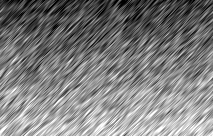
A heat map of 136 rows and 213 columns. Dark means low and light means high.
Grain: diagonal, up to the right. Slope: up to the bottom. Odd rows or columns: none.
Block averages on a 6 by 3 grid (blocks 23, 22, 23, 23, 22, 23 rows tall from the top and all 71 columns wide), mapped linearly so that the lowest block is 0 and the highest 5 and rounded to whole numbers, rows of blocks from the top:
0 0 0
1 1 1
2 2 2
3 3 3
4 4 4
5 5 5
